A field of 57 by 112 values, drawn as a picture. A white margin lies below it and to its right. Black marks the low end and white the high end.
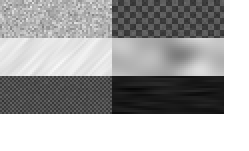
The table splits into 3 rows of 2 panels. Panel 1,1: high, fine-grained. Panel 1,2: low, checkered. Panel 2,1: very high, slanting up to the right, faint in contrast. Panel 2,2: high, smooth. Panel 3,1: low, checkered. Panel 3,2: very low, streaked across, faint in contrast.
